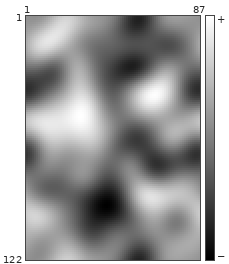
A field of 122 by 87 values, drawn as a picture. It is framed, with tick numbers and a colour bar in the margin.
Ninth with the highest average: middle left. Lone odd cells: none. Odd rows or columns: none. Grain: smooth. Ninth with the lowest average: bottom middle.
